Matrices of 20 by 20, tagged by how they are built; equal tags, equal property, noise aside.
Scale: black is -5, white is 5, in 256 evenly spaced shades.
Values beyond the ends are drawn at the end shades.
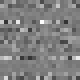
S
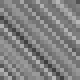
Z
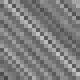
Z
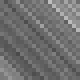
Z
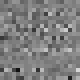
S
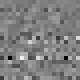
S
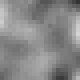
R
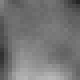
R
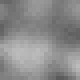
R
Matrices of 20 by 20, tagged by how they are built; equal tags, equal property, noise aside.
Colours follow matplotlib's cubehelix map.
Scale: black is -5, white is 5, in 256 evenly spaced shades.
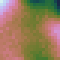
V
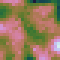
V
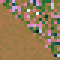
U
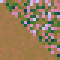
U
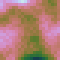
V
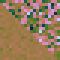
U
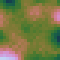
V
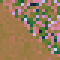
U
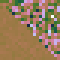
U
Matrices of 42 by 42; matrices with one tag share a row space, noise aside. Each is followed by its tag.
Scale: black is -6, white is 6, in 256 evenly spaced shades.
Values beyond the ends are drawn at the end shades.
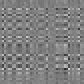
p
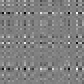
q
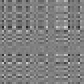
p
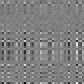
q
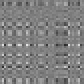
p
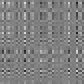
q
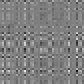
q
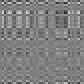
p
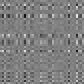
q
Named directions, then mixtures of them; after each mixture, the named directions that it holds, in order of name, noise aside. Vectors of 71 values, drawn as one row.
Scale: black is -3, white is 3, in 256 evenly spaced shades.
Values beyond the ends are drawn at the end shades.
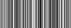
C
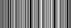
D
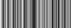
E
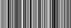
C, D, E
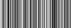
C, D, E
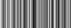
D, E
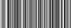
C, E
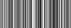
C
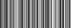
C, E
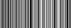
D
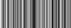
E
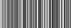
C, E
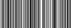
D, E
